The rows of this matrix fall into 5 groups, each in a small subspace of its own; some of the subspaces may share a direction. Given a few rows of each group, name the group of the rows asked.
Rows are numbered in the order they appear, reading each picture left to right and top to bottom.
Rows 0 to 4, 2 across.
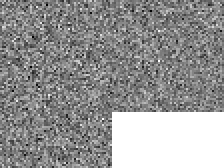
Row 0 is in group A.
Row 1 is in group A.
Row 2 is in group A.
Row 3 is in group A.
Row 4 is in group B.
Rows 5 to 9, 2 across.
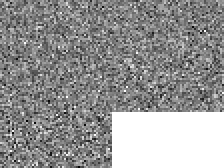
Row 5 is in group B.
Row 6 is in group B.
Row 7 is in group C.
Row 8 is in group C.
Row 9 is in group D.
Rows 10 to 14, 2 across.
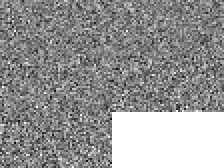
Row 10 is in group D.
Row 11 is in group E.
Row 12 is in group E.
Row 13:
C
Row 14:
E
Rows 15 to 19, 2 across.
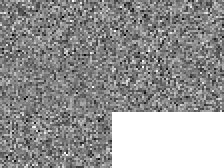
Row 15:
C
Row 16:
E
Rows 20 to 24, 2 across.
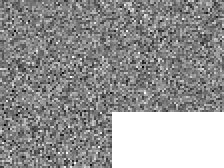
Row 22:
C
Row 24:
C
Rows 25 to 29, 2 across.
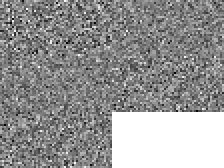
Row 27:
A
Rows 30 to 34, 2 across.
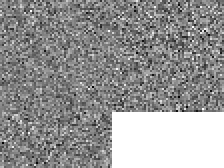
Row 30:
A
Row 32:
B
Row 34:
E
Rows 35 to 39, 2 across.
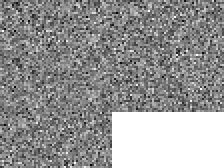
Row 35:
C
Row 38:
B
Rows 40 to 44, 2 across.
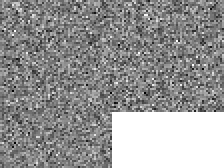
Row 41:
D
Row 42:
A
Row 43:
A
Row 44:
D
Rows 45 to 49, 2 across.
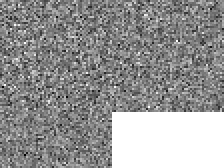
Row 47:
C
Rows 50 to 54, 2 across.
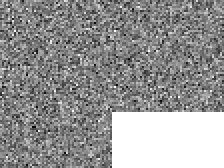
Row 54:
D
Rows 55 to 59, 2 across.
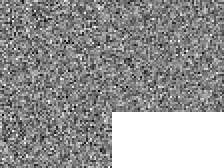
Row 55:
D
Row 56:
C
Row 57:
C
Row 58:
C
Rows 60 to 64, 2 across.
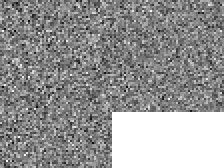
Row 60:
C
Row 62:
E
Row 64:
B
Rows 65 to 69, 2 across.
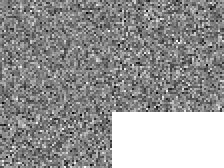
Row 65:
A
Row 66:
D
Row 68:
E
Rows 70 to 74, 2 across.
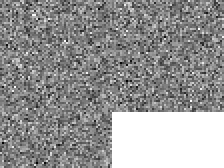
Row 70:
D
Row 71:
A
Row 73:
B
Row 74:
E
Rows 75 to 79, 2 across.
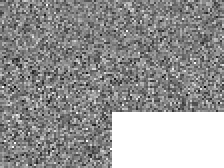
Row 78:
B
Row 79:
A
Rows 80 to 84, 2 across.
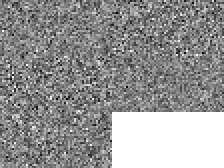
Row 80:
E
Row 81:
C
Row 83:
E
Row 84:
D
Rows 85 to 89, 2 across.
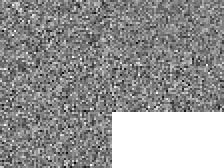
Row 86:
B
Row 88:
E
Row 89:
C
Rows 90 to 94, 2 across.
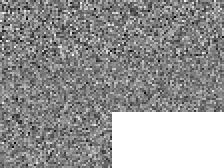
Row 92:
A
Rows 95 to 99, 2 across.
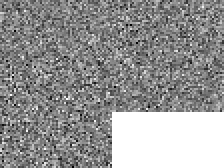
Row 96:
B
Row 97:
D
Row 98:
E
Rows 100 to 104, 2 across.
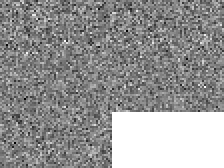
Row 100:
D
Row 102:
B
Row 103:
B
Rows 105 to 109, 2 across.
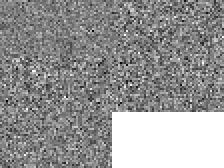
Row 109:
B
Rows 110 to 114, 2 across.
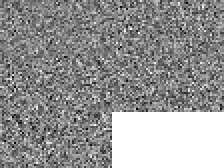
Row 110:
D
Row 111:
B
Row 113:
B
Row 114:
A
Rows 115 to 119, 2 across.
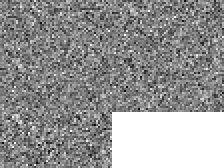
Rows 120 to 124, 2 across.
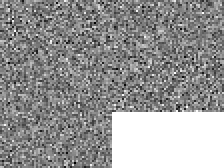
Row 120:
D
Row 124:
C
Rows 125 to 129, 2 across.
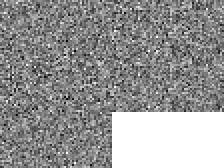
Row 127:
D
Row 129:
C
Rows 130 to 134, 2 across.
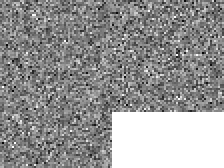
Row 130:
D
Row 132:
E
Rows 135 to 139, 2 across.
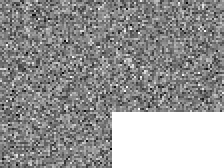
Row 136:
B
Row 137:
C
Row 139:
A
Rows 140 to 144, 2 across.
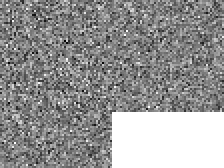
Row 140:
D
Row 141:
C
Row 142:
B
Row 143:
E
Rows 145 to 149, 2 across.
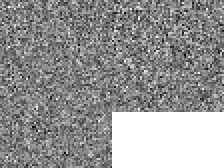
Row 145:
B
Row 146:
E
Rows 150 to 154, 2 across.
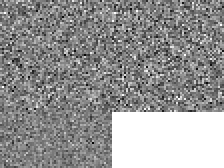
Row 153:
D
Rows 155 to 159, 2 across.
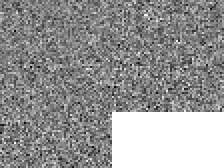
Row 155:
E
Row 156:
D
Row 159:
E
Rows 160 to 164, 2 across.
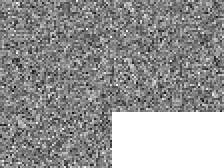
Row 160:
A
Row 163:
A
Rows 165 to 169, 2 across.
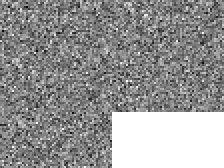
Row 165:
E
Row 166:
D
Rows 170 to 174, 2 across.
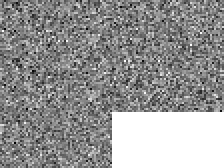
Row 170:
C
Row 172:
D
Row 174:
E
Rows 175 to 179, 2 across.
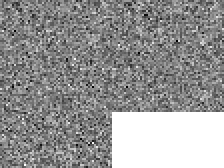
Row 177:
B
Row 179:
B
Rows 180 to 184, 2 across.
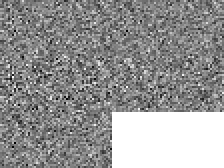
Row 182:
D
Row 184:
C
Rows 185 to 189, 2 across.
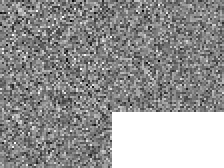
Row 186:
A
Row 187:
B
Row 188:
A
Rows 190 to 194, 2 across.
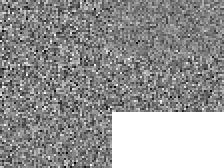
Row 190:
E
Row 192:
E
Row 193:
C
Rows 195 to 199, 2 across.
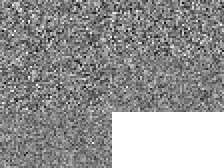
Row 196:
E
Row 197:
A
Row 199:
B
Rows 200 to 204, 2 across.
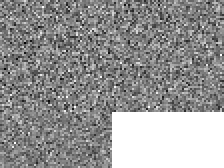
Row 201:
A
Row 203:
E
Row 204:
D
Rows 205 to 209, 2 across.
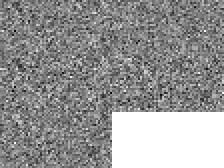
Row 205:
D
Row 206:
B
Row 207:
C
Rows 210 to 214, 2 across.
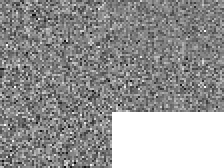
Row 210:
D
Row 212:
E
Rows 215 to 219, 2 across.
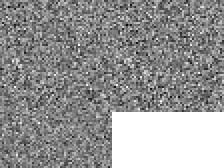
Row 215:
B
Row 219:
A
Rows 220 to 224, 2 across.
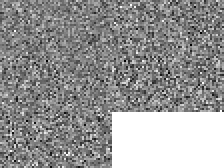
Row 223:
A
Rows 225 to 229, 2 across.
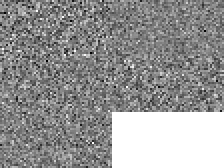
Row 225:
C
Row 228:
A
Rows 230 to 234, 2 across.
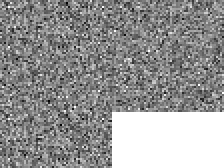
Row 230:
B
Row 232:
C
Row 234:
B
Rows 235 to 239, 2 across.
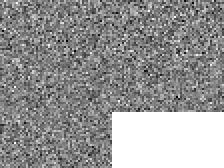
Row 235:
C
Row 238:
D
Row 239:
E
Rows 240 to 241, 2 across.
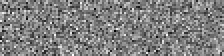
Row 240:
E
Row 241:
E
